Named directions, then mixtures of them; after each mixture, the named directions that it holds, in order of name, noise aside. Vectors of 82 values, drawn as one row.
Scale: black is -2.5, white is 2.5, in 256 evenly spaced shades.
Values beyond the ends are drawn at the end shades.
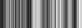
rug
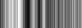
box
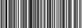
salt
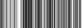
box, salt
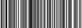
salt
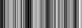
box, rug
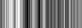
box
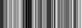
box, rug, salt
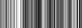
box, rug, salt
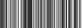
box, rug, salt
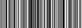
salt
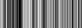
box, salt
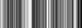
box, rug, salt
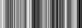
rug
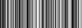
rug, salt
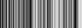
rug, salt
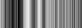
box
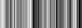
rug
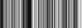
box, rug, salt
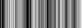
box, rug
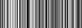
box, salt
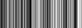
rug, salt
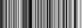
box, rug, salt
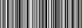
salt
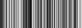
box, rug, salt
